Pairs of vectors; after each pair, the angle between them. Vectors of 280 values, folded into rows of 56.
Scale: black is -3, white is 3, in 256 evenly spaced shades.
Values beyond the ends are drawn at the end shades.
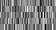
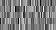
partly aligned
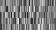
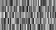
partly opposed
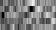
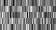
partly opposed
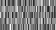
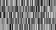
nearly opposite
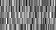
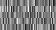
orthogonal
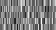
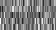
orthogonal
